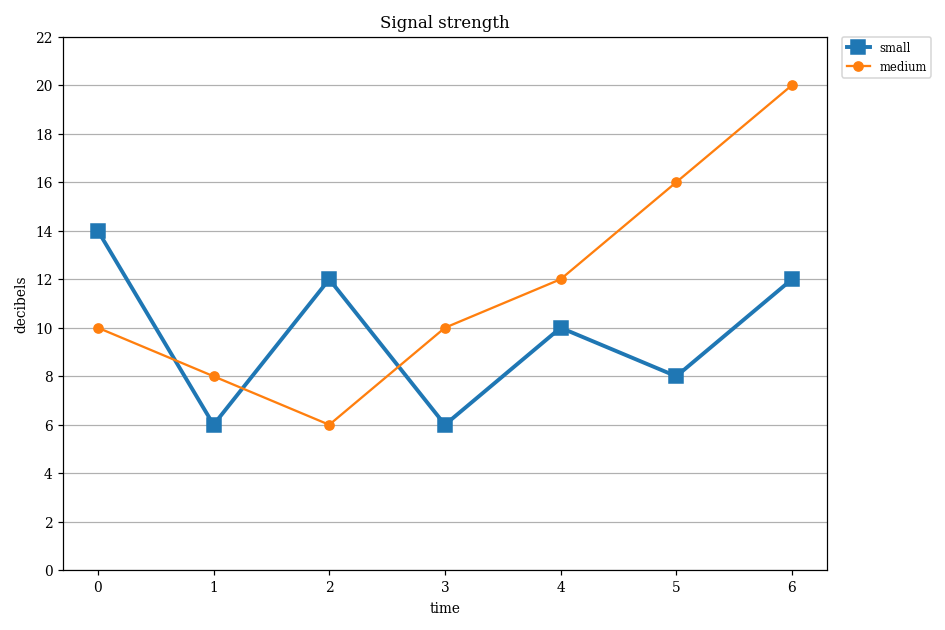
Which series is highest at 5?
medium
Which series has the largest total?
medium
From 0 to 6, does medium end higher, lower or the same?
higher
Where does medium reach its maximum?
6
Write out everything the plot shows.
Title: Signal strength
x-axis: time, ticks 0 1 2 3 4 5 6
y-axis: decibels, ticks 0 2 4 6 8 10 12 14 16 18 20 22
Legend: small, medium
Values:
small: 14 6 12 6 10 8 12
medium: 10 8 6 10 12 16 20
